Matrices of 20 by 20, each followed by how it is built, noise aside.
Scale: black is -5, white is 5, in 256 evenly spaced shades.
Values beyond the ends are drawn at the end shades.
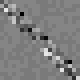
banded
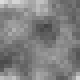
smooth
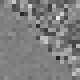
upper triangular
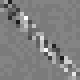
banded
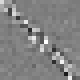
banded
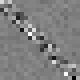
banded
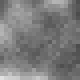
smooth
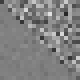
upper triangular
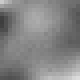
smooth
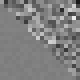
upper triangular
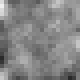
smooth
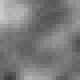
smooth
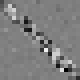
banded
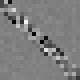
banded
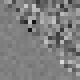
upper triangular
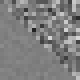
upper triangular
